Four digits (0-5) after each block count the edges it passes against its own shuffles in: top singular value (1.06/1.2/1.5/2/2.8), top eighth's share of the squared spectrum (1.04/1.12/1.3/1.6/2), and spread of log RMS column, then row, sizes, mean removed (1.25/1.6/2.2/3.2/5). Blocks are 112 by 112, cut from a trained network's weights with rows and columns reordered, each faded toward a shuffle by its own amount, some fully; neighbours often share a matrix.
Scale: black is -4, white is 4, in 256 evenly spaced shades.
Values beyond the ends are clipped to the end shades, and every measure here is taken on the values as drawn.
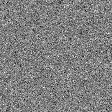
0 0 0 0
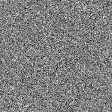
0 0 0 0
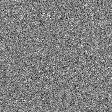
1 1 0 1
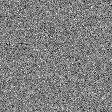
0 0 0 0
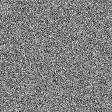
0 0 0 0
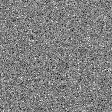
0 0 0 0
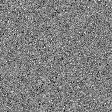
0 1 0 0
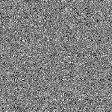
2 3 1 3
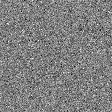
0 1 0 0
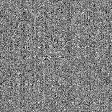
3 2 0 2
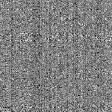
3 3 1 3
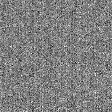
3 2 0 2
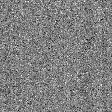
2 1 0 1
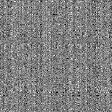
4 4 1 3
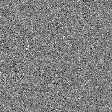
2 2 1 0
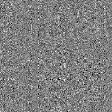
3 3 3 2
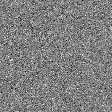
2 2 1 0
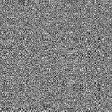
4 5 3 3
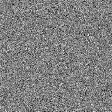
2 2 1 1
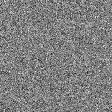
2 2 0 0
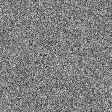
2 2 0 0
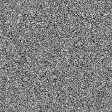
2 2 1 2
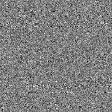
2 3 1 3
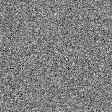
1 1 0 1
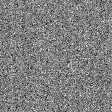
1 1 0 0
